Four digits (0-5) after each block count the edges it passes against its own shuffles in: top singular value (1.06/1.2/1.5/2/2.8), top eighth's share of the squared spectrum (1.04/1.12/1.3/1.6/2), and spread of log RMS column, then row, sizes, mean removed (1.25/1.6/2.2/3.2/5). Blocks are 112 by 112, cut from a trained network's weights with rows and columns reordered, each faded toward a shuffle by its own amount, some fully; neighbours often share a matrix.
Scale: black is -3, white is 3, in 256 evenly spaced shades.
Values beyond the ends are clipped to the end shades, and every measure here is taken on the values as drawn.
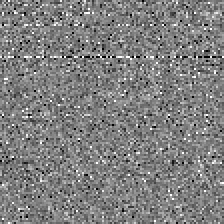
4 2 0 2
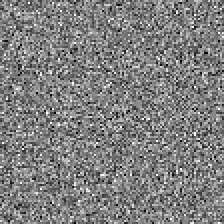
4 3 1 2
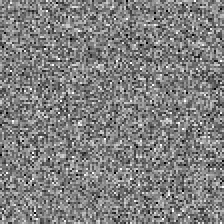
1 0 0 0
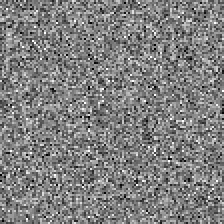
3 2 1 1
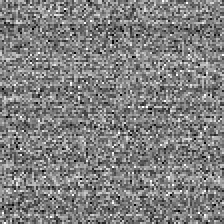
3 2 0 0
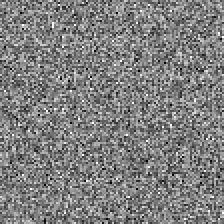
1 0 0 0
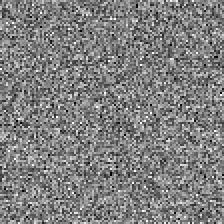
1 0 0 0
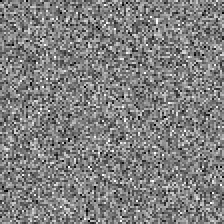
0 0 0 0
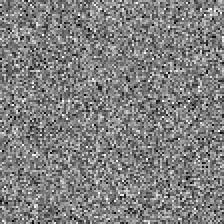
0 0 0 0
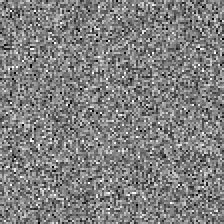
0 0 0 0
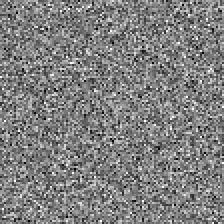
0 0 0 0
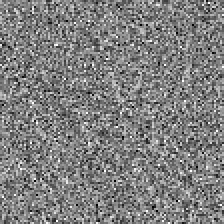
0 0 0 0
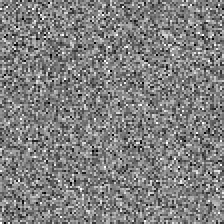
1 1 0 1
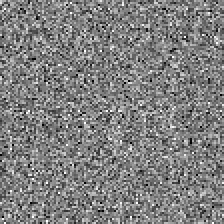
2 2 0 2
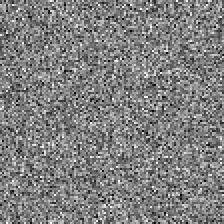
1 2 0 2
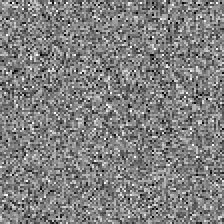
2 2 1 1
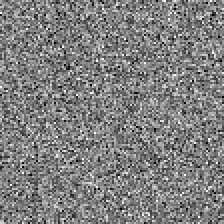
1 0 0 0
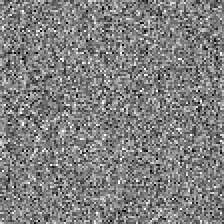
1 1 0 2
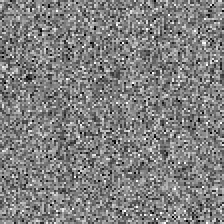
1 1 0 1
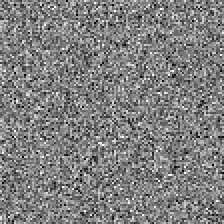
1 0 0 1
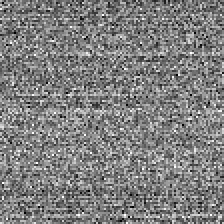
3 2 0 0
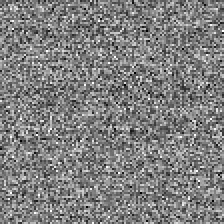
2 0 0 0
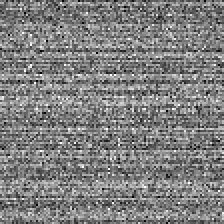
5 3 1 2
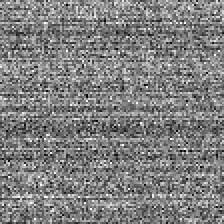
4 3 1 1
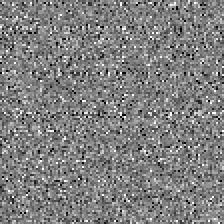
3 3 0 3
